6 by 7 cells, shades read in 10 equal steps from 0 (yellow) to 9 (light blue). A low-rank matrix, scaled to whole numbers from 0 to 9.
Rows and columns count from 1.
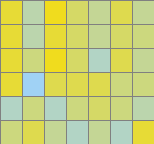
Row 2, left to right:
1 6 1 3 5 3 4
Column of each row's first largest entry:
2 2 5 2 1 4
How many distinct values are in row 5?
4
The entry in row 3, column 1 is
1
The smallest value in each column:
1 2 0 2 2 2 1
